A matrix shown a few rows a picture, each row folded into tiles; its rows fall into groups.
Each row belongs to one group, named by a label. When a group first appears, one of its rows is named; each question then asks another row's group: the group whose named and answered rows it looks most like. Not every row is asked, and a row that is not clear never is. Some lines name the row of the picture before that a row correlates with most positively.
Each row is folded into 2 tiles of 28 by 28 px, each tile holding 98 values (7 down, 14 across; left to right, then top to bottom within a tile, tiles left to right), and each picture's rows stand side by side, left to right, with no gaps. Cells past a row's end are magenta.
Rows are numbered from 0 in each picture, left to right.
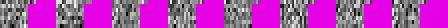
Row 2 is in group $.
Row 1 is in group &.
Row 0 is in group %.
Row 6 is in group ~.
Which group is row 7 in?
$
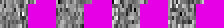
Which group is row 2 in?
$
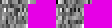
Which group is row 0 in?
$
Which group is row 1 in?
$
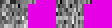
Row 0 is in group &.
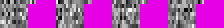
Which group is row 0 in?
$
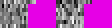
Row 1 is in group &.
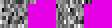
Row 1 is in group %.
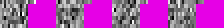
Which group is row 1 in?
%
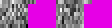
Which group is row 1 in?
$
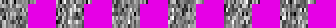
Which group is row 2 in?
&
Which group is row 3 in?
$
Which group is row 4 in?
~
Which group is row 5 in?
$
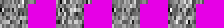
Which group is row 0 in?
~
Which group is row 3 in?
~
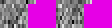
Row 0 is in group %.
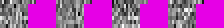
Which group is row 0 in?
&
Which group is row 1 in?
~
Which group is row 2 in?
&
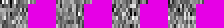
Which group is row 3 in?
&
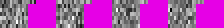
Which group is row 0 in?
&
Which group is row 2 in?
$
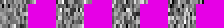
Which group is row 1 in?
$
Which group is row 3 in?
&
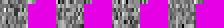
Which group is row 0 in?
$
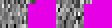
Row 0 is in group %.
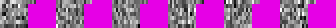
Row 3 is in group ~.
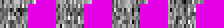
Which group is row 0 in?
%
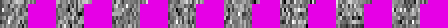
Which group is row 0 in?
~
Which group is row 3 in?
~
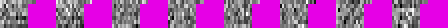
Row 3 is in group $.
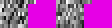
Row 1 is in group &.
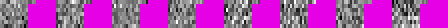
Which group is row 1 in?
~
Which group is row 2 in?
%
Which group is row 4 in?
~
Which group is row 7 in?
&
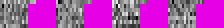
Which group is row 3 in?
&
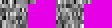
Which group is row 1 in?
$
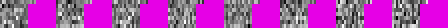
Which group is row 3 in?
&
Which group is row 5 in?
&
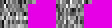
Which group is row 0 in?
&
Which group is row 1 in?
%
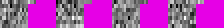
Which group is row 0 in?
$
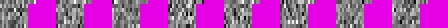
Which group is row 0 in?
%
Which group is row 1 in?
~
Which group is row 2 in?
$
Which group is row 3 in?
~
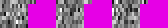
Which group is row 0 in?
&
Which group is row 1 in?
$
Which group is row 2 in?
$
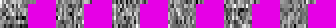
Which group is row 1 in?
$
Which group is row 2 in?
%
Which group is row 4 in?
%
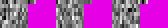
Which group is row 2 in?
%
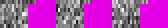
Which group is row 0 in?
%
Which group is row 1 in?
~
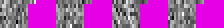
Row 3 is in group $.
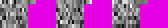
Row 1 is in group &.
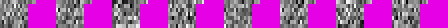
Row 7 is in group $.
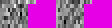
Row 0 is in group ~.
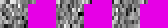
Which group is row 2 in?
$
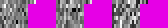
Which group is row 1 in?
%
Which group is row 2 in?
~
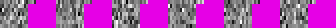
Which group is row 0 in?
~
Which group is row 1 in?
~
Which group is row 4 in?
&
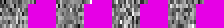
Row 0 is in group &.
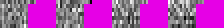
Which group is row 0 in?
%
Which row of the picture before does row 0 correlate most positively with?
3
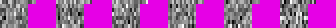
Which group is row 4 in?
%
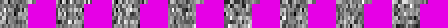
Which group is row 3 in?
$
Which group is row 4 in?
&
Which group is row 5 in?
$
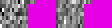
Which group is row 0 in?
~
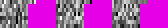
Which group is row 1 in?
~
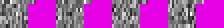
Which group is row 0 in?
&
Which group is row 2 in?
~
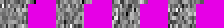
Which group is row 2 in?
$
